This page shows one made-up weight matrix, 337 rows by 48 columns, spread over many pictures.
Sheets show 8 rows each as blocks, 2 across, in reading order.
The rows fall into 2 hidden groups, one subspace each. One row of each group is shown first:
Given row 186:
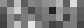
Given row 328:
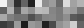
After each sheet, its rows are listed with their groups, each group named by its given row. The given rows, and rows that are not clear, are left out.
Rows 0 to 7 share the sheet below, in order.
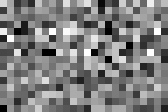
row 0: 328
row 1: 328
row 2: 328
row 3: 186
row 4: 186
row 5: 186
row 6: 186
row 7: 186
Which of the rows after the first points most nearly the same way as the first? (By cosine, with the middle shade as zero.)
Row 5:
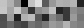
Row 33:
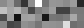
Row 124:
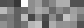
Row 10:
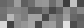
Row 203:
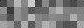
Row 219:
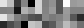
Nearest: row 33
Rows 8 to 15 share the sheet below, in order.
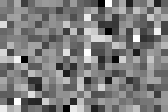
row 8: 186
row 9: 186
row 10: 186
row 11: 186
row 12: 186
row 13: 328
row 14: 186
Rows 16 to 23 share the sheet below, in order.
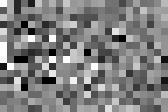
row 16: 328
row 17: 186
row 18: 186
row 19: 186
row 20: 328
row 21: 186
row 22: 186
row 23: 328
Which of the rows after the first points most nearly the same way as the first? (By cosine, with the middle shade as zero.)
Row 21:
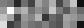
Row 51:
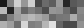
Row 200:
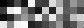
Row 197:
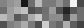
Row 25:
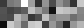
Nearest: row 197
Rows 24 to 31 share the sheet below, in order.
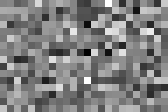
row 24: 186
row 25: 186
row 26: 186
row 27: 186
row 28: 328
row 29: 186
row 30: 186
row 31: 328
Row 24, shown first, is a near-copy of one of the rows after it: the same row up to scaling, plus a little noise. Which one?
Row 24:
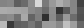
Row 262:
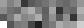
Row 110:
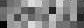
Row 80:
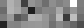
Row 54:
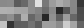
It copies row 54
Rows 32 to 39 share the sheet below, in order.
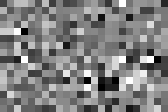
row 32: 328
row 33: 186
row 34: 186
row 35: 186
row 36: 186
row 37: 186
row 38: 328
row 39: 328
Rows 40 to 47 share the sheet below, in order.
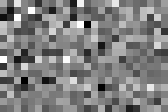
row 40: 186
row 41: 186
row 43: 186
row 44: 328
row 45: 328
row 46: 328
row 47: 328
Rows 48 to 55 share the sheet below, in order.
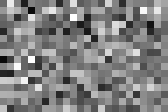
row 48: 186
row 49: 186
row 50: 328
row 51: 328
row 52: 328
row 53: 186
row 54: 186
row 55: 328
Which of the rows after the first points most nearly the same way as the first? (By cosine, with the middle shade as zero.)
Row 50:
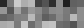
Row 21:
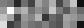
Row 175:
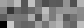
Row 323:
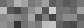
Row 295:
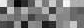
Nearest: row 323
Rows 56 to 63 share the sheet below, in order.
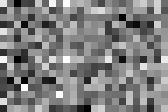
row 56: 328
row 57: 186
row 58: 328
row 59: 186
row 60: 328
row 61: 186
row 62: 186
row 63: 186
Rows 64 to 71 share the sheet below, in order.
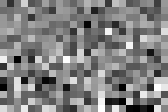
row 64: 186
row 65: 186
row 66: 186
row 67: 186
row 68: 328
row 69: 186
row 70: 328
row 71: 186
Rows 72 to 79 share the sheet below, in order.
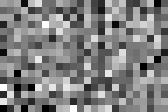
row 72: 186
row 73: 186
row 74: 186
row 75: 186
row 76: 186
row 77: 186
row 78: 328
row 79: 328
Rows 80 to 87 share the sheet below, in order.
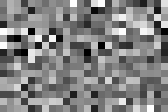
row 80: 186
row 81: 186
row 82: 328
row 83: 186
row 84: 328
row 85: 328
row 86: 186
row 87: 186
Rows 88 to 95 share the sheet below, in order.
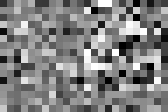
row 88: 328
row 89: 328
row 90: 328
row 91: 186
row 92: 186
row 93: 186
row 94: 186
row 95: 328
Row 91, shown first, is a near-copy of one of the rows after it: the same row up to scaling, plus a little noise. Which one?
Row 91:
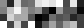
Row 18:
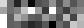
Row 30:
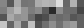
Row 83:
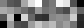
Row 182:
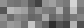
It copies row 30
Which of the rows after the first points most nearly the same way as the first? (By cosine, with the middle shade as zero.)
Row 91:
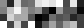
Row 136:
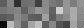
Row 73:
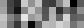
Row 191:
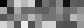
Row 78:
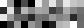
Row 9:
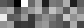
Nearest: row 78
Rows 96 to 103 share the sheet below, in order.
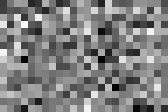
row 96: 186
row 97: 186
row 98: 186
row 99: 328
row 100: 186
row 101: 328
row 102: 186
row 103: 186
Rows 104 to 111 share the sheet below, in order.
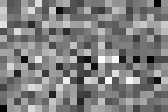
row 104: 186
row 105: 186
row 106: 328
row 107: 186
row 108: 186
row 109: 328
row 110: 186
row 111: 186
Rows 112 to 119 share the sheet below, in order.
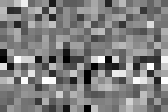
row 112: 328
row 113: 186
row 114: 186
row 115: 186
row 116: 328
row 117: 186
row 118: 186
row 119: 186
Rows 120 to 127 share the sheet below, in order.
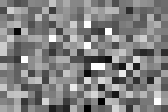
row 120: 328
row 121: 186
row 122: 186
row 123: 186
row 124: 186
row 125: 328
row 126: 186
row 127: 186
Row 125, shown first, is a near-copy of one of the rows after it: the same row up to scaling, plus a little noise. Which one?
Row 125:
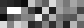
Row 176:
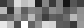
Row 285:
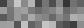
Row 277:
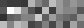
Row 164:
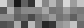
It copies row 277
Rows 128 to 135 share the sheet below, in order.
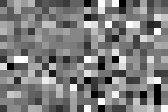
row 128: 328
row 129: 328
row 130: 328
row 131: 186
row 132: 328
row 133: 328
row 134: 186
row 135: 186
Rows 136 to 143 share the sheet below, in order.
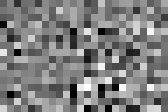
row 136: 186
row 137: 186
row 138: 186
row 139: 328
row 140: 328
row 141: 328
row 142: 186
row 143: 328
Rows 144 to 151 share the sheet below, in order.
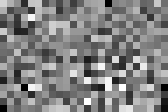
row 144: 186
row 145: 186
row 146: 328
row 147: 328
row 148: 186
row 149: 328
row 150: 186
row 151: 186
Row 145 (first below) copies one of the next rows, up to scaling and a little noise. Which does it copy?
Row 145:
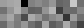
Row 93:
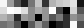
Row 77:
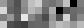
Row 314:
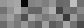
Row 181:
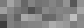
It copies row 314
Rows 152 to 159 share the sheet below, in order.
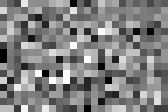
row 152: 186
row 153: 328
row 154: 186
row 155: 328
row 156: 186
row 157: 328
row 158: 328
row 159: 186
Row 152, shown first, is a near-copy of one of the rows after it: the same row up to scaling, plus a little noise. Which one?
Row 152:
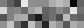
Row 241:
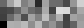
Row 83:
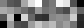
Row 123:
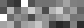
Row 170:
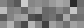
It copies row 170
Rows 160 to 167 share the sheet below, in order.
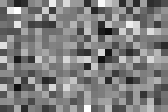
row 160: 328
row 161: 328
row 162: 186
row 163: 328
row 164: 328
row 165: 328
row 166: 328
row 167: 186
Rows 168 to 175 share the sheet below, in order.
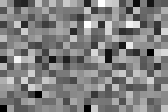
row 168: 328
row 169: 328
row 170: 186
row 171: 186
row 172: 328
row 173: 186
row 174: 186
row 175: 186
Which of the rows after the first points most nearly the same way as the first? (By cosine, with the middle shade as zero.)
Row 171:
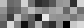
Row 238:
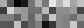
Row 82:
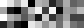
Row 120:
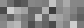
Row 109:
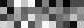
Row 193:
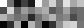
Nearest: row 82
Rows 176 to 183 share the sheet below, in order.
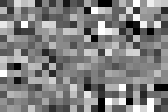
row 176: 328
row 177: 328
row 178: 328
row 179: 328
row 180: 328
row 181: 186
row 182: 186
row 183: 186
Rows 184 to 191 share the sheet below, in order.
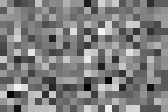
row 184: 328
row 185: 328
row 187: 328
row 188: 328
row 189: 328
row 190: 328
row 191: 328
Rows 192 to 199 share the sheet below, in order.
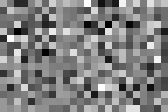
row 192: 328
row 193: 328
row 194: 328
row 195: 186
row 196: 186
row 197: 186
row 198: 186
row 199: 328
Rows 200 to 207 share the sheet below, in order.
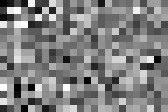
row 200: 328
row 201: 186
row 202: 186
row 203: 328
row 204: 328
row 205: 186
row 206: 328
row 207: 186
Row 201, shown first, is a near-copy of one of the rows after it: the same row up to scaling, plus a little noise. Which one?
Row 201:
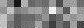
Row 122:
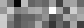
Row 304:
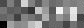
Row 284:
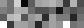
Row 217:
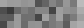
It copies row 122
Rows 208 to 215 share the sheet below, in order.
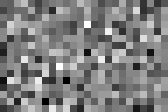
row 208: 186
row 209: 186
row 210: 186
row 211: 186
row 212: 186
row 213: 186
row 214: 186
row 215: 186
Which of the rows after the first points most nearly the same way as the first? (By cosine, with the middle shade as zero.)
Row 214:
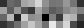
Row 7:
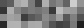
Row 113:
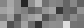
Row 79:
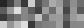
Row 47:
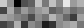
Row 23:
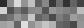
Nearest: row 113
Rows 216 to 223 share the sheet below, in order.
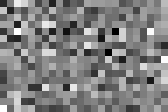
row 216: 328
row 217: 186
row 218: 328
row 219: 328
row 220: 186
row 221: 186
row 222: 186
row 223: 328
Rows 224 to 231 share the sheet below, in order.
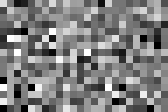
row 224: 328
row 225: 186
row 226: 328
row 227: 186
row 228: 186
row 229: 328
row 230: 328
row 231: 186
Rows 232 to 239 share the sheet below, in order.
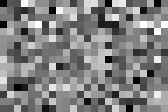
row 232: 186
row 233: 186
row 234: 186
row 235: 186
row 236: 186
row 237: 186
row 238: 328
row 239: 186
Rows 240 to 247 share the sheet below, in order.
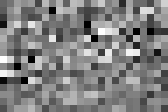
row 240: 186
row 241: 186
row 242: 186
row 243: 328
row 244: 328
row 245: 328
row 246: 186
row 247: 186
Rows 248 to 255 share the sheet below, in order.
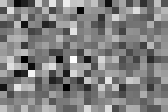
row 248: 328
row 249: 186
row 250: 186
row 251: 186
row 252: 186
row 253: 328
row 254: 328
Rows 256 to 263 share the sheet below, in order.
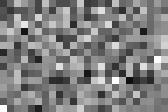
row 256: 186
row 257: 328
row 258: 186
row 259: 186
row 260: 186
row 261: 186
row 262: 186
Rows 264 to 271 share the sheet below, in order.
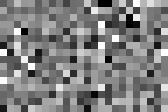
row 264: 328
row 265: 328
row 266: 186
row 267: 186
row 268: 186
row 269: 186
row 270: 186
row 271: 186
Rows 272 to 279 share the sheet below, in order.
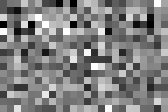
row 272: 186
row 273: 186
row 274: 328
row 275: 186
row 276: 186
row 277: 328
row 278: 328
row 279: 328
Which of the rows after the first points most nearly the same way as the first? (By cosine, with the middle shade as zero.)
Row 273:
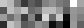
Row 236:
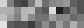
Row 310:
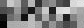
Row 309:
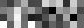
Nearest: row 310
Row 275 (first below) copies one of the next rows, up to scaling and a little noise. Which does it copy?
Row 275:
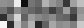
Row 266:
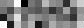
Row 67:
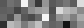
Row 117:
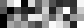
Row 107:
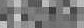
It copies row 266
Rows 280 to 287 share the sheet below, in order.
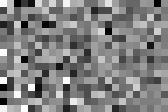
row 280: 328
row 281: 186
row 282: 186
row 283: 186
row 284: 186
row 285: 328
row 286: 328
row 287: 328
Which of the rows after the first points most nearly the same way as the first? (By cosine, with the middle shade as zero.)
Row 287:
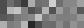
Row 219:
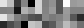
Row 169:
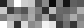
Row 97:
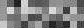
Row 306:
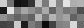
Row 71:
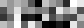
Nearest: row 306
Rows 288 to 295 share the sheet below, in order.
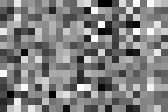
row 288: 186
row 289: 328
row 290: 328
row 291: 328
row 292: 186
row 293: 328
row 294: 186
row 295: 328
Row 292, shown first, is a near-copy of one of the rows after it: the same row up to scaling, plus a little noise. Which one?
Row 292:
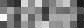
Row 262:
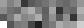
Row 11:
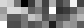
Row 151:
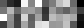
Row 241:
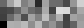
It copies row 151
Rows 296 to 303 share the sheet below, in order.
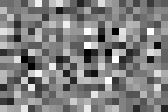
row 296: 186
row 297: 328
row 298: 328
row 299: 328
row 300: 186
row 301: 328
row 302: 328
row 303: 186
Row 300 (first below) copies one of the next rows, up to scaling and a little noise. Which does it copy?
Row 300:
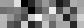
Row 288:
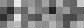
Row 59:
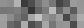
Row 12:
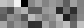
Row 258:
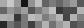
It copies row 59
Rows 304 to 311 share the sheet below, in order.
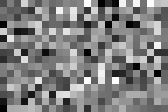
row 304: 186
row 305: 328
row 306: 328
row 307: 186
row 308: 186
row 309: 186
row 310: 186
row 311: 186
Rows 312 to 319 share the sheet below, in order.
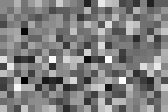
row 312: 186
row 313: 328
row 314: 186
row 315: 186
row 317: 186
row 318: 328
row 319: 186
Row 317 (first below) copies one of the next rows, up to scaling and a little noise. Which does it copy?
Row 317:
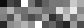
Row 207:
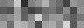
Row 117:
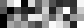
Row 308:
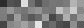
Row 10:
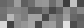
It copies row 308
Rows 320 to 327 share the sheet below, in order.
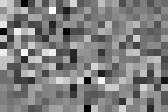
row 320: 186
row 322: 328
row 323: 328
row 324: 186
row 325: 186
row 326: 186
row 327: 186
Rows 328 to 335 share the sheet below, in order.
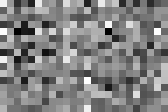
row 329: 328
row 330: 328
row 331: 186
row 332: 328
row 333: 186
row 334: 186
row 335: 186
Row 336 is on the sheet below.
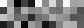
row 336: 328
